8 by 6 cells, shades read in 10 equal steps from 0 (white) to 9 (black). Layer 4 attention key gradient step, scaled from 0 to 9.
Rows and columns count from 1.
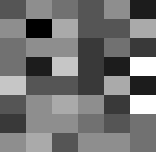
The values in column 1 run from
2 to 7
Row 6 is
6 4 3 4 7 0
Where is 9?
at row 2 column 2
